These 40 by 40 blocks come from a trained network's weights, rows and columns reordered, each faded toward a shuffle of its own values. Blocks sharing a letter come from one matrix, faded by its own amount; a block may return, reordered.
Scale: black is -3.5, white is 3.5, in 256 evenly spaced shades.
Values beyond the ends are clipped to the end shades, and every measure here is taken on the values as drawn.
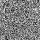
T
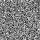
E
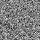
E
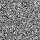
E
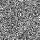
E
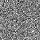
T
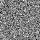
E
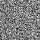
T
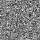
T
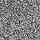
E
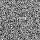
E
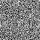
T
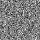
T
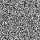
T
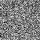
T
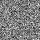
E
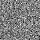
E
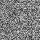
T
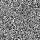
E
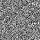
T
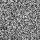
T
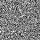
E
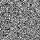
T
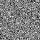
E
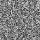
T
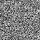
T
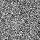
E
